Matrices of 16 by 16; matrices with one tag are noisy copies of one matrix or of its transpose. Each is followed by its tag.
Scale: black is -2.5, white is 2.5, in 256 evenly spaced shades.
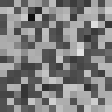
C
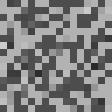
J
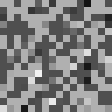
J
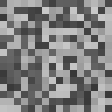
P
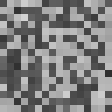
P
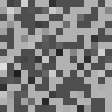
J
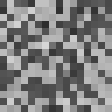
C
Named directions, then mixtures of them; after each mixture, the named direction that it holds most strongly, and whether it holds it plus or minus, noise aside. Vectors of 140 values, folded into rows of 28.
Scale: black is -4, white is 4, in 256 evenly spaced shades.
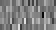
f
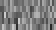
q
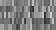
f, minus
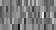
f, minus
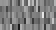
f, minus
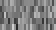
q, plus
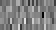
f, plus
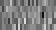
f, plus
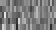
q, plus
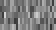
q, plus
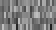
q, plus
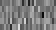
f, plus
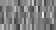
f, minus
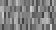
q, minus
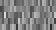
q, plus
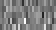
f, plus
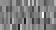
f, minus
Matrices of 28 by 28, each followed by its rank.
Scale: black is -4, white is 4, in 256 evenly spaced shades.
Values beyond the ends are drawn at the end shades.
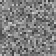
full rank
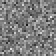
full rank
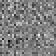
five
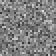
full rank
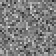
full rank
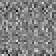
five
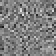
five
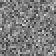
full rank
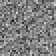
full rank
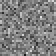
full rank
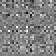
five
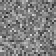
full rank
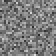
full rank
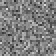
full rank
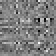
five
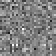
five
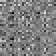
five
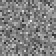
full rank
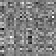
five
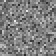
full rank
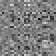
five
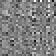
five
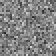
full rank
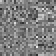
five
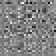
five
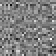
five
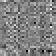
five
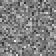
full rank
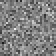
full rank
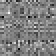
five
